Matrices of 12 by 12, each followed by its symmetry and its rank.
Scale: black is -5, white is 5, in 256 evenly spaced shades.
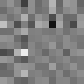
antisymmetric, rank two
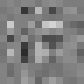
antisymmetric, rank two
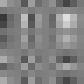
neither, rank one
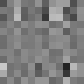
neither, rank two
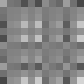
symmetric, rank one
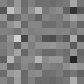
neither, rank two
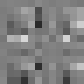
antisymmetric, rank two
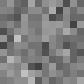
neither, full rank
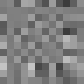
antisymmetric, rank two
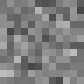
neither, full rank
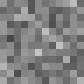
neither, full rank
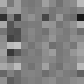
neither, rank two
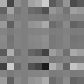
neither, rank one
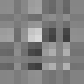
symmetric, rank one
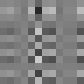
neither, rank one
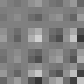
symmetric, rank one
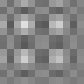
symmetric, rank one
